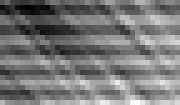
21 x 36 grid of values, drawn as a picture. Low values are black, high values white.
Ninth with the lowest average: top left. Stripes: horizontal, repeating 5 times. Slope: up to the bottom right. Histogram: bell-shaped.
